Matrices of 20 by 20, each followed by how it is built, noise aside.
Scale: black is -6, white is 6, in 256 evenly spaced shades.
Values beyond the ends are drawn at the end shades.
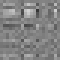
low rank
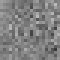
low rank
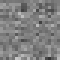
low rank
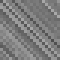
Toeplitz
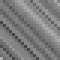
Toeplitz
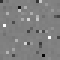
sparse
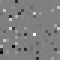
sparse
